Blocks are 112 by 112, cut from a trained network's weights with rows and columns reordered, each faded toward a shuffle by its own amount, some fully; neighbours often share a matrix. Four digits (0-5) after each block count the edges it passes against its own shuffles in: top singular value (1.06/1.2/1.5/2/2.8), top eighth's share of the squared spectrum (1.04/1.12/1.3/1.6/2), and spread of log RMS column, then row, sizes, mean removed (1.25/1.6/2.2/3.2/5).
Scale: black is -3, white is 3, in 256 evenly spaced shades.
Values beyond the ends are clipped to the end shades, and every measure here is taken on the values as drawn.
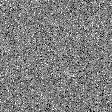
0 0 0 0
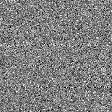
3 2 0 2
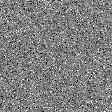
0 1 0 0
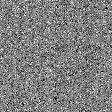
1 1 0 0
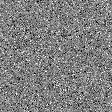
0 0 0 0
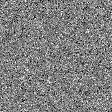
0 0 0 0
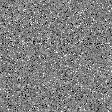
2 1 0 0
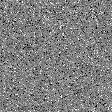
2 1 0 0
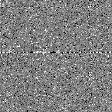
3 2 1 1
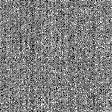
3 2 0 2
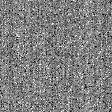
2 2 0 2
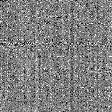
3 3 0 3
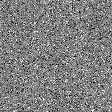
0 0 0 0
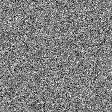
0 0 0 0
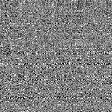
4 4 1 3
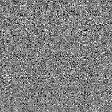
3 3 0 3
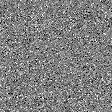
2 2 0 1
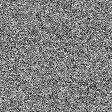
2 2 0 0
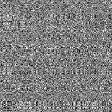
4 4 1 3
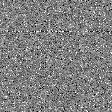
3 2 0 1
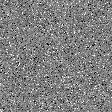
1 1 0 0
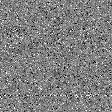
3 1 0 1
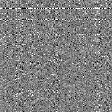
4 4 3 2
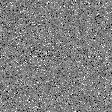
2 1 0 1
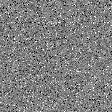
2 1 0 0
